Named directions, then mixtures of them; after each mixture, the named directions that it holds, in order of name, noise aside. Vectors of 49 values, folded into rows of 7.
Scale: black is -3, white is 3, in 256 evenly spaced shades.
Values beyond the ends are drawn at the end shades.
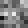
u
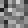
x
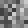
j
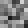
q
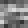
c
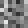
x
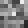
q, u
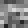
c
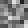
q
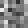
x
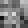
u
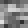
c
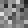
j, x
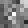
j, u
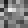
c, x
